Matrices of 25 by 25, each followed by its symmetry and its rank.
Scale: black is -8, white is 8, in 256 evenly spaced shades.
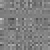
neither, rank three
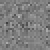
neither, rank five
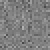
neither, rank five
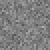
neither, full rank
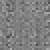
neither, rank five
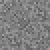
symmetric, full rank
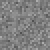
symmetric, full rank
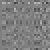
neither, rank three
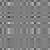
neither, rank one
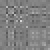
symmetric, rank three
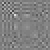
symmetric, rank three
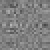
neither, rank three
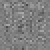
neither, rank five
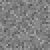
symmetric, full rank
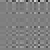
neither, rank one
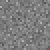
symmetric, full rank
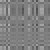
neither, rank one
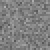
neither, full rank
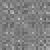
symmetric, rank three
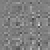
neither, rank three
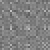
symmetric, rank three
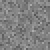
neither, full rank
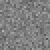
neither, full rank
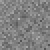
symmetric, full rank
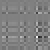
neither, rank one
